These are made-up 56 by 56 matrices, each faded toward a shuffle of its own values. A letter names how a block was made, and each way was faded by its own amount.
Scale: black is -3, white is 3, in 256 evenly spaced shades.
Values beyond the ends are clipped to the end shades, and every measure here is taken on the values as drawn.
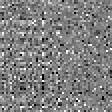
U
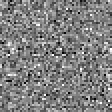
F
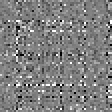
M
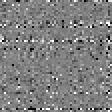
M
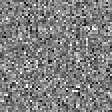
F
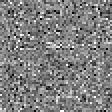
F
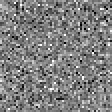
F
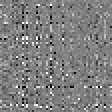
M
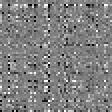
M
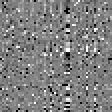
U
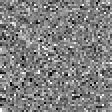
F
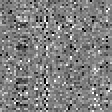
U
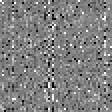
U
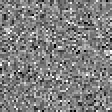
F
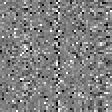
U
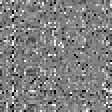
U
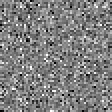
F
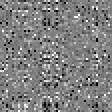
U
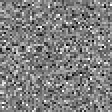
F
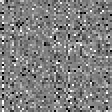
U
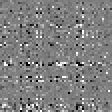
M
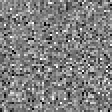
F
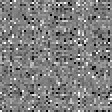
U
